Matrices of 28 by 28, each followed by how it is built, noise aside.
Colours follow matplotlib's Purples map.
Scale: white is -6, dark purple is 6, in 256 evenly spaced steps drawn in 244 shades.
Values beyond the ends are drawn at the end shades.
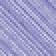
Toeplitz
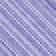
Toeplitz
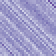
Toeplitz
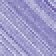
Toeplitz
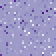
sparse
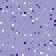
sparse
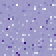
sparse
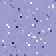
sparse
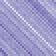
Toeplitz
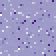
sparse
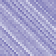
Toeplitz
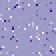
sparse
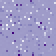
sparse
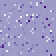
sparse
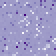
sparse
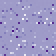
sparse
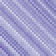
Toeplitz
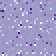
sparse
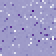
sparse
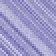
Toeplitz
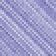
Toeplitz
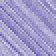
Toeplitz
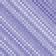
Toeplitz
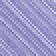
Toeplitz
